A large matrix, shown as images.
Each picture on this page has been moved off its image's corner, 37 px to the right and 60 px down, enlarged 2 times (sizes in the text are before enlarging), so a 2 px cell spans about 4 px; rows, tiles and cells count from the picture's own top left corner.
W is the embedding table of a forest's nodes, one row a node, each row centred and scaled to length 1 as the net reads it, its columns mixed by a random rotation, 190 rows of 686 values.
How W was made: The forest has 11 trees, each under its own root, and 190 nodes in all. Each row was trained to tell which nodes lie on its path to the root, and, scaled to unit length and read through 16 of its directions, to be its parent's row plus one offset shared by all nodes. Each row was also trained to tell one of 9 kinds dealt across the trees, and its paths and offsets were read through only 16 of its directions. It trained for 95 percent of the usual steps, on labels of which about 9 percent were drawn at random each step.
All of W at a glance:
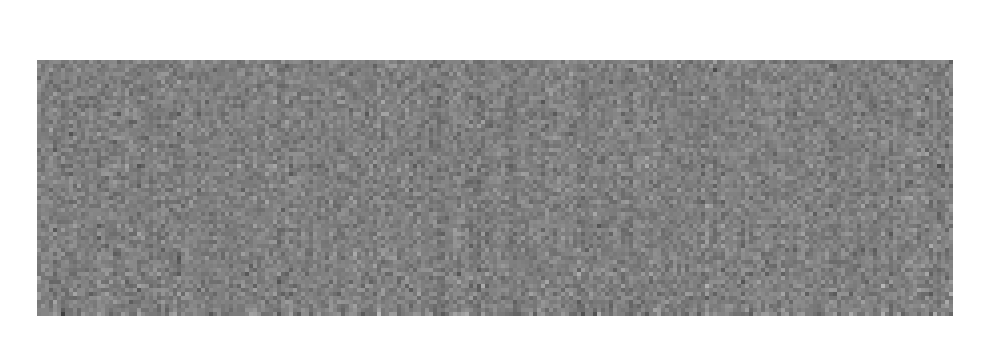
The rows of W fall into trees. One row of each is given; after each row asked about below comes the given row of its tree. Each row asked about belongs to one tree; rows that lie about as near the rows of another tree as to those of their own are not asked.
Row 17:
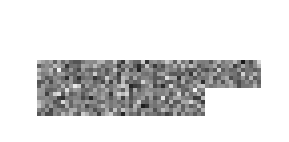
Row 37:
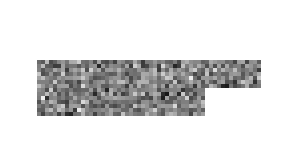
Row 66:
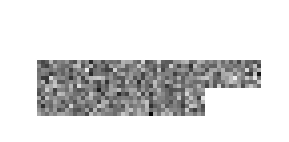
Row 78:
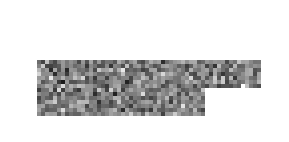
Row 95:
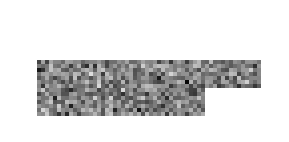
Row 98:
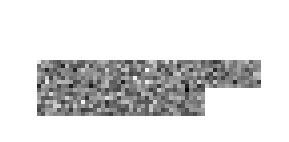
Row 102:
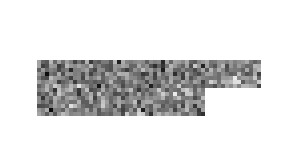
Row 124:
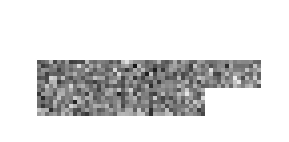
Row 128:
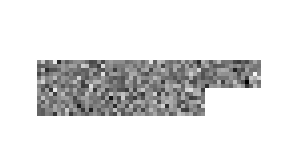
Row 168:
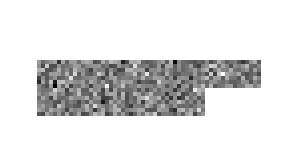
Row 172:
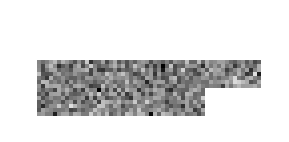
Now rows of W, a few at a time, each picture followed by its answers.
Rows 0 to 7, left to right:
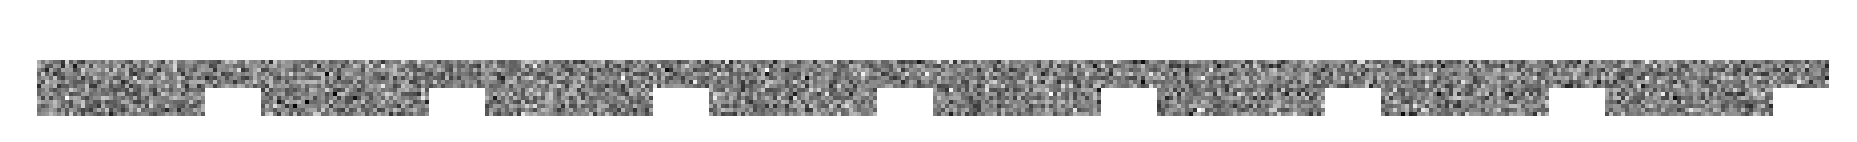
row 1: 17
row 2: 98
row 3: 37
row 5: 98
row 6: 37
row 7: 66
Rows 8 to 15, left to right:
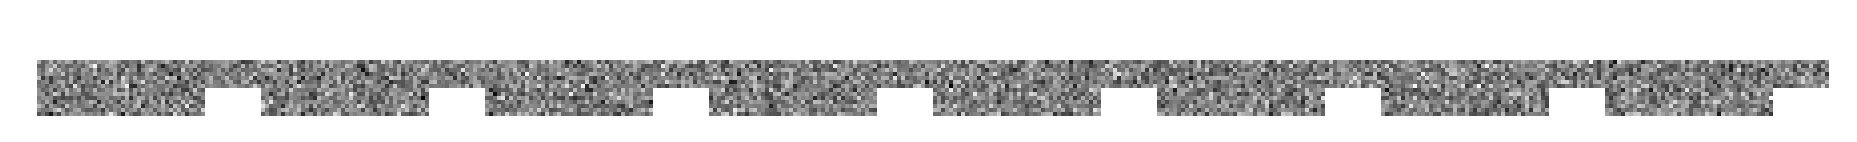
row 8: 172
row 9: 78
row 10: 17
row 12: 168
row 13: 66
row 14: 78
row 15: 17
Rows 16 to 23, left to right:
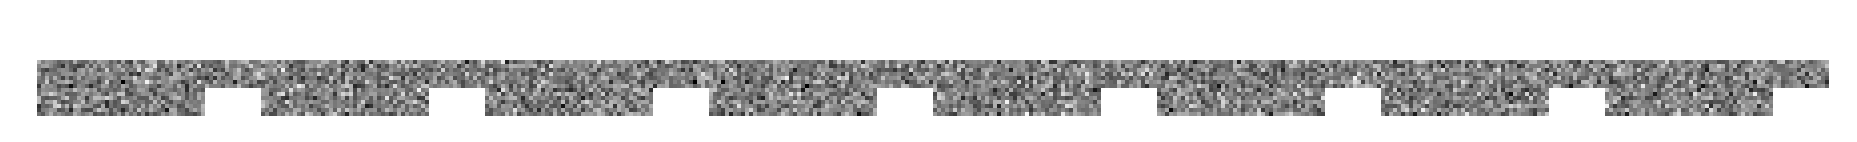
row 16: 98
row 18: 128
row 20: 95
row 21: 102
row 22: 37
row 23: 95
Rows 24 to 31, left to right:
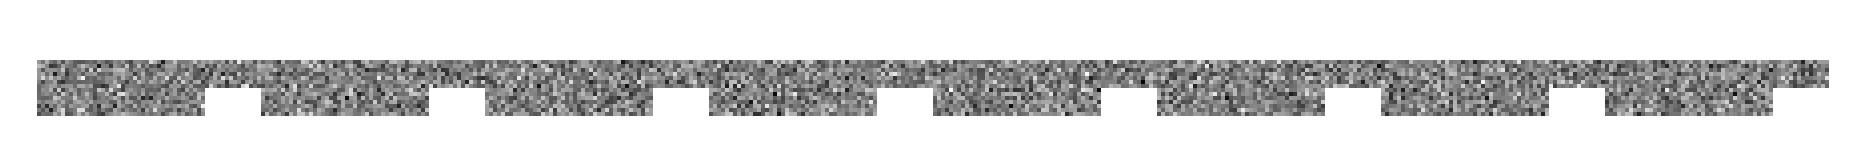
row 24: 102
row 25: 102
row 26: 95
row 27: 128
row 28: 128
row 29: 66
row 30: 98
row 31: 128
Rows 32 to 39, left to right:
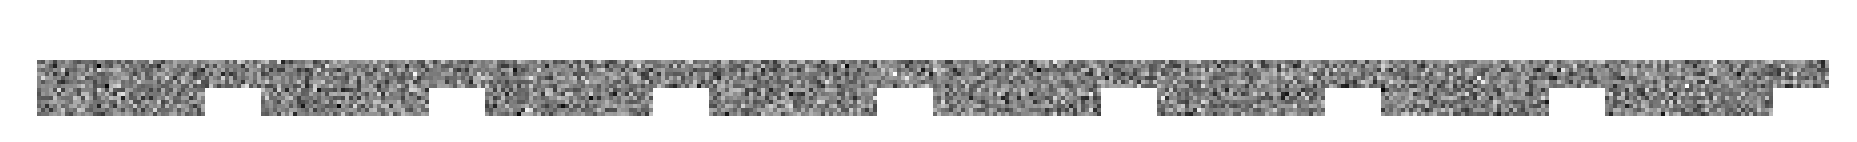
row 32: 102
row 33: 128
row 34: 98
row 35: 168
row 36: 78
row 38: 17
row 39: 172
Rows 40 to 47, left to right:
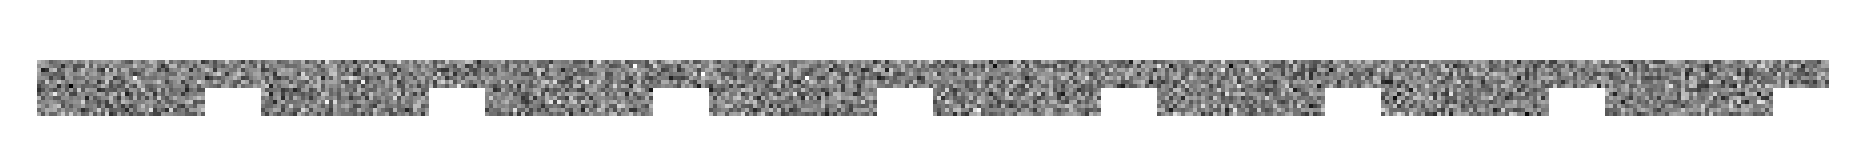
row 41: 98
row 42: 98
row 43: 17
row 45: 102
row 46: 124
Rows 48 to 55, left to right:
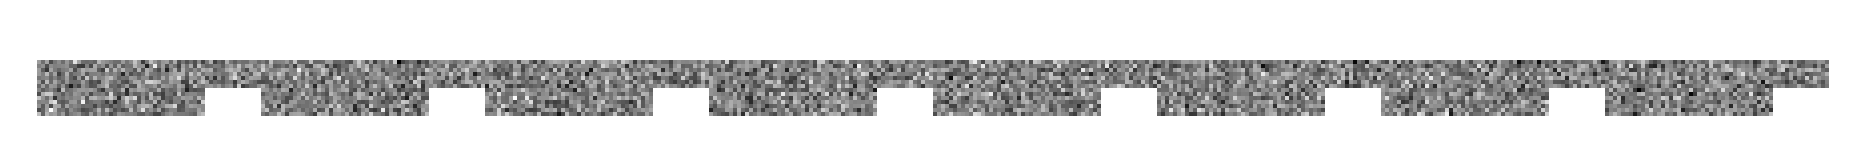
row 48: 37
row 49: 95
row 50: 128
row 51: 98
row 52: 66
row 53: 168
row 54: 37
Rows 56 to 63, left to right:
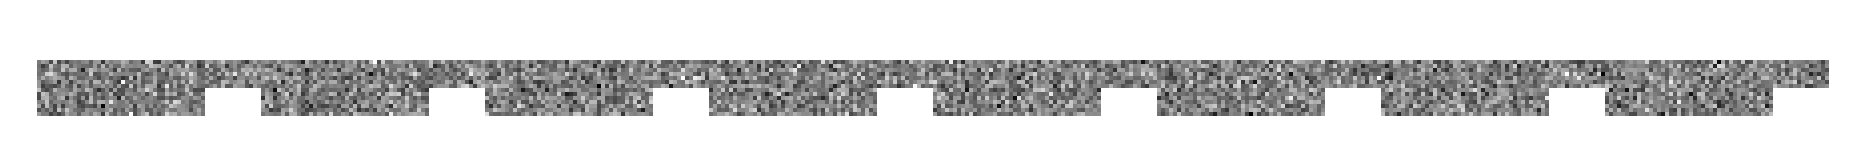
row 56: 95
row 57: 78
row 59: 78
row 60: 37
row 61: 128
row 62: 168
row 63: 37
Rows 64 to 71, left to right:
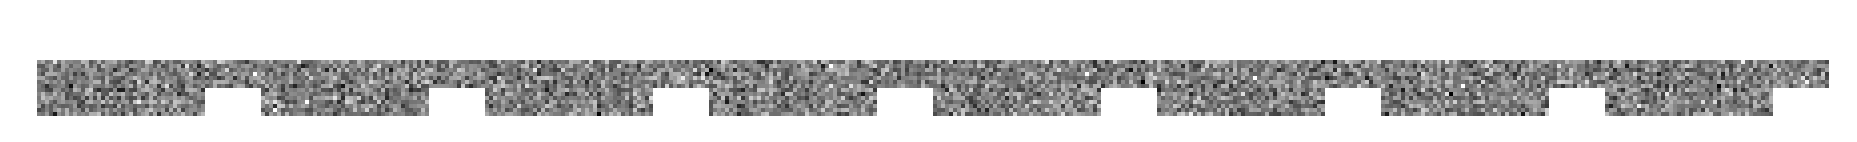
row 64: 172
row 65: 37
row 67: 128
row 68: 128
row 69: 17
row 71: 98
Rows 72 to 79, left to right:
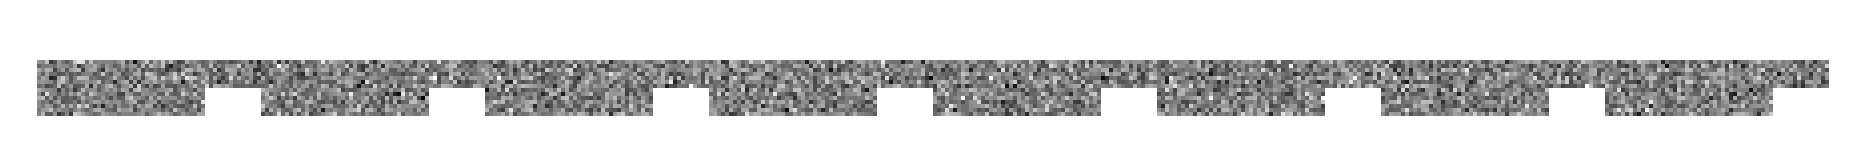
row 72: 37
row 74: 78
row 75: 95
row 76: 128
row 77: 66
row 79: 37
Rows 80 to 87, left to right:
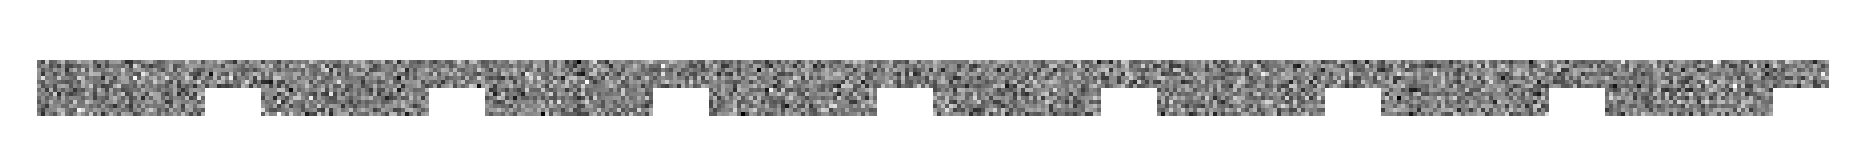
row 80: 172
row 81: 124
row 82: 172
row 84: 168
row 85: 168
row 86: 37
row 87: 172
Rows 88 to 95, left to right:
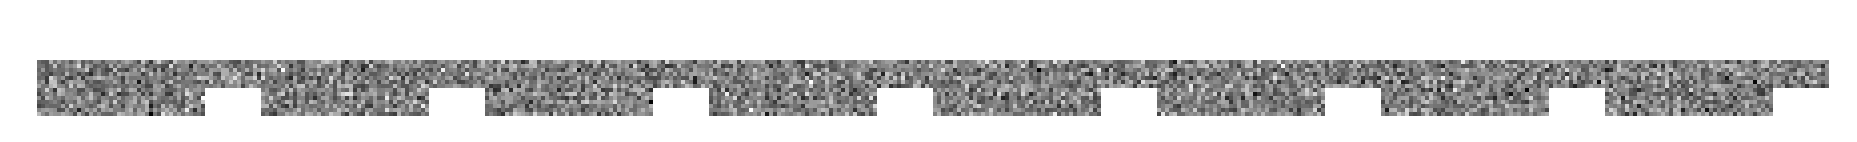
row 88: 66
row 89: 17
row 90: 17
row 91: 172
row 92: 78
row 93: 124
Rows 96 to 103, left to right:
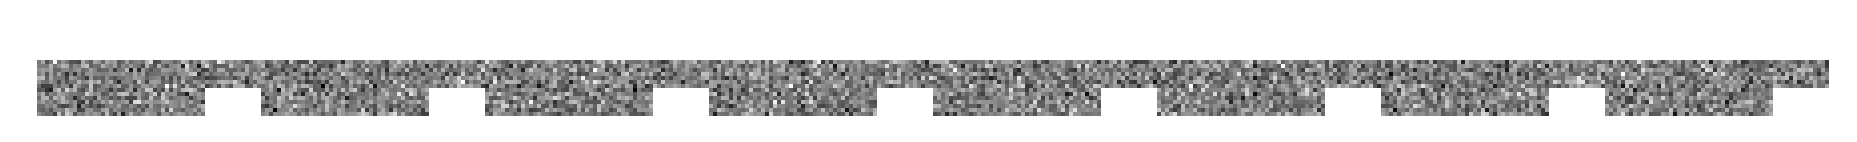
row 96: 17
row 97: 102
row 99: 172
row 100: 168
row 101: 124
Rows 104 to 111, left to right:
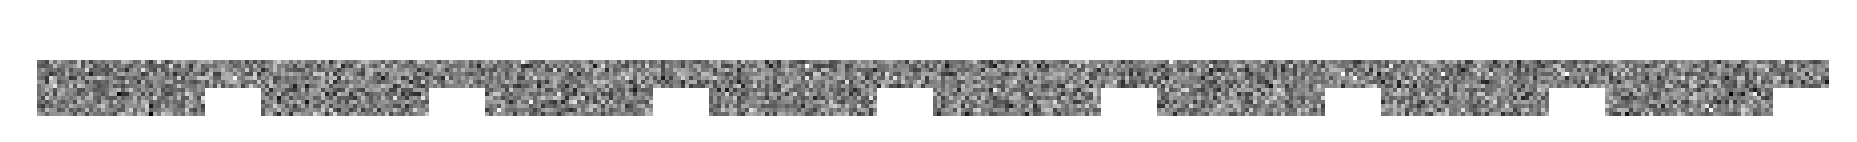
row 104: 66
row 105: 172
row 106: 37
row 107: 172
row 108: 128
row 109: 168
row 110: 168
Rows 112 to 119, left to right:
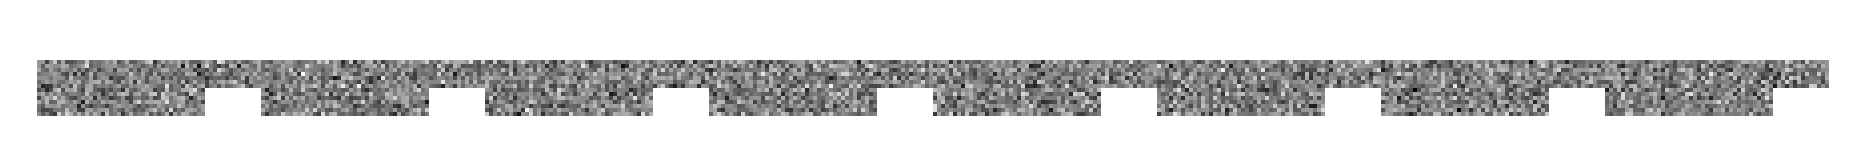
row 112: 17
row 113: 17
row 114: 37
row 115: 78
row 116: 124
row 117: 102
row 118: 37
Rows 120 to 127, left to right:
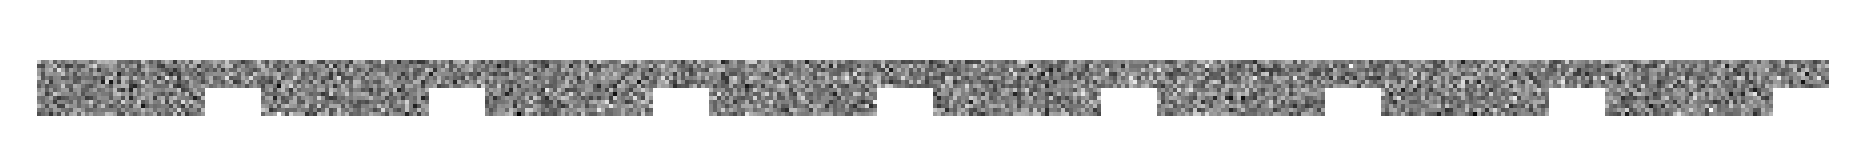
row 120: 172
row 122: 128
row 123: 37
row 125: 17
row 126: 128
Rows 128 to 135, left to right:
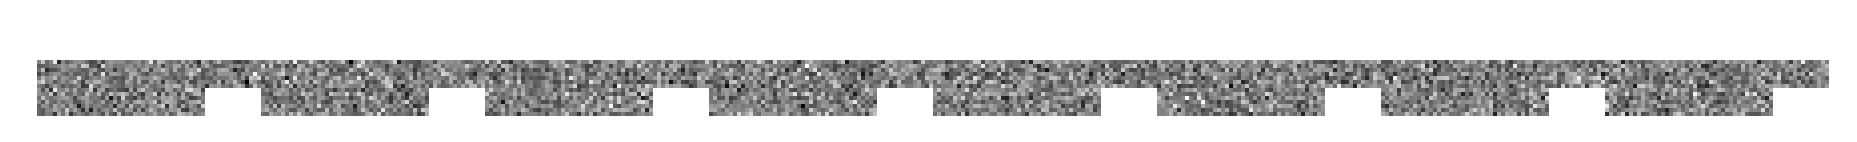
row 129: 172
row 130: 128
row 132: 128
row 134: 66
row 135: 124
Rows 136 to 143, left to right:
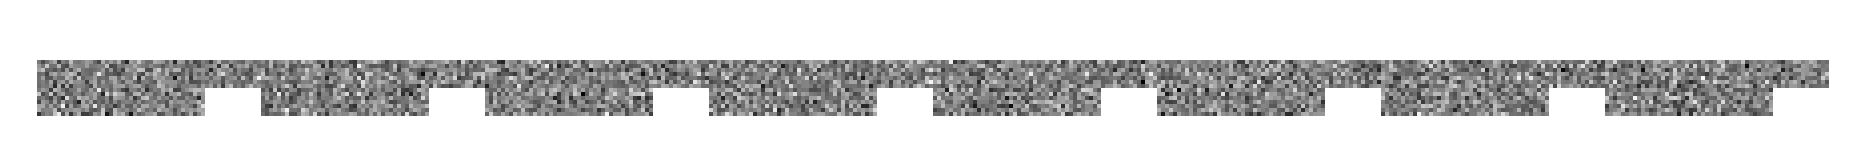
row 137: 172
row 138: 78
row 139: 102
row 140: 128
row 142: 98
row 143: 98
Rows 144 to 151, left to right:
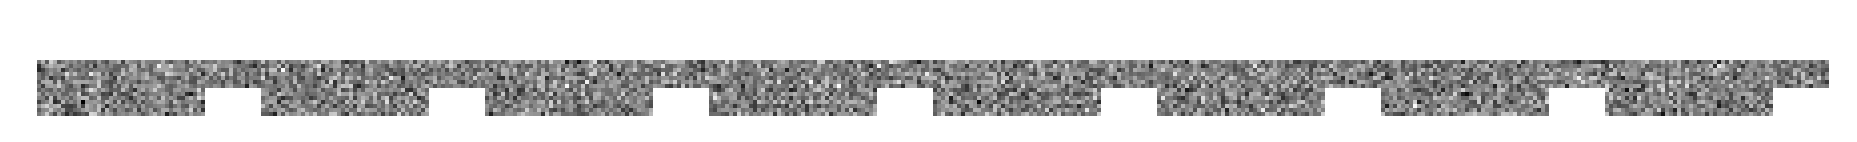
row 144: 168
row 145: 172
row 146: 172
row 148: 172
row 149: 37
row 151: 37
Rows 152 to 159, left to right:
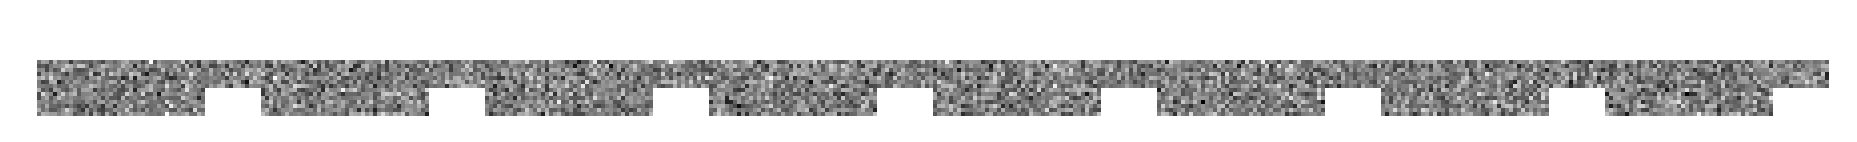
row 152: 124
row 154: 172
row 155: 66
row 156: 128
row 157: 17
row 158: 168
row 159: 95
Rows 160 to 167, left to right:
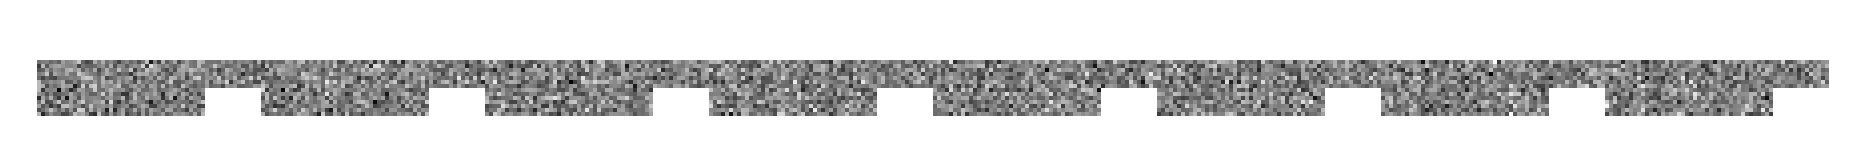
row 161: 37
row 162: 98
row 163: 95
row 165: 172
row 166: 78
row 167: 78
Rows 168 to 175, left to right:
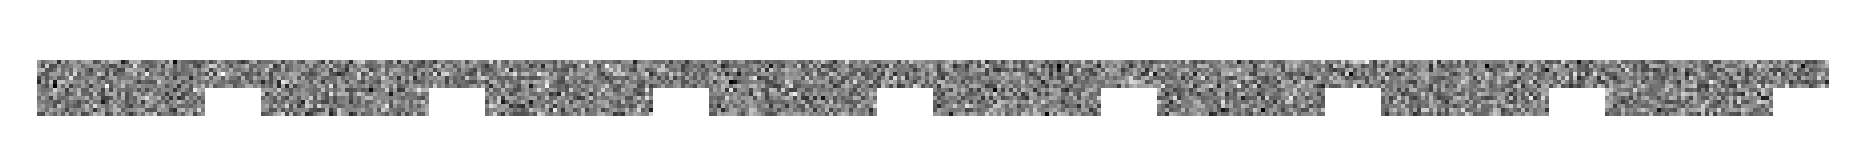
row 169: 128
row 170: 168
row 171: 102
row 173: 102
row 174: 168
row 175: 128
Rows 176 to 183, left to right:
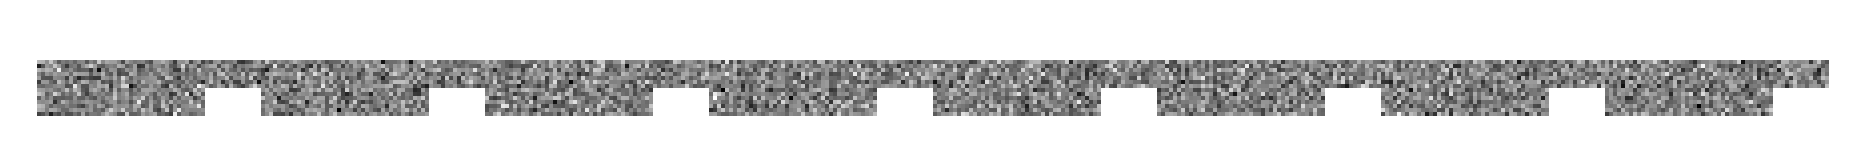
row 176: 168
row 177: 95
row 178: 98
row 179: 37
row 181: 78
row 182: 124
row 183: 172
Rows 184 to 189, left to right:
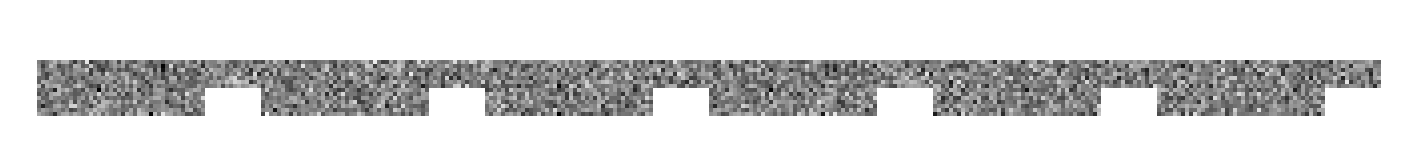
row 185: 102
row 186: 168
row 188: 98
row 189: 98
